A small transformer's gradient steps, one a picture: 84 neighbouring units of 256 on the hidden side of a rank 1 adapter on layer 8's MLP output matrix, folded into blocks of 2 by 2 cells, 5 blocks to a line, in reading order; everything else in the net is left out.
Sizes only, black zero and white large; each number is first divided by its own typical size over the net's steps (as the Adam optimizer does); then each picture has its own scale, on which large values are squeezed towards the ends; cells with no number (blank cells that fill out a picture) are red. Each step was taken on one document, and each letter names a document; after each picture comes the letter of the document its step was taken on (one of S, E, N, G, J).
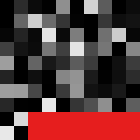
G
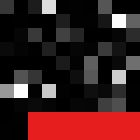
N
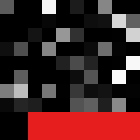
N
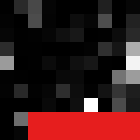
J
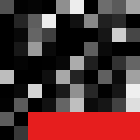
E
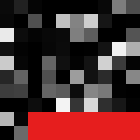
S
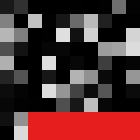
S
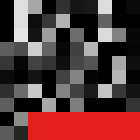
G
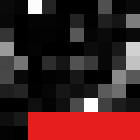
J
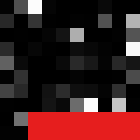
J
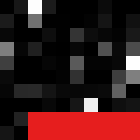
J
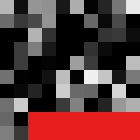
E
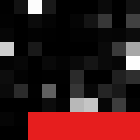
J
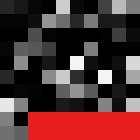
E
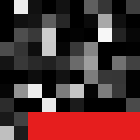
G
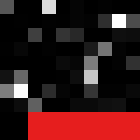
N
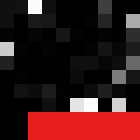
J
